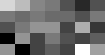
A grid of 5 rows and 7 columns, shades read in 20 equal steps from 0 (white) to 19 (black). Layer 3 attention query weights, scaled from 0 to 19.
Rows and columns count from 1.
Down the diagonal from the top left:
3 11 8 10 14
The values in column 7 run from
7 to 15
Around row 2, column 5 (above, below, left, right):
13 14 11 13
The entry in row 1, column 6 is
16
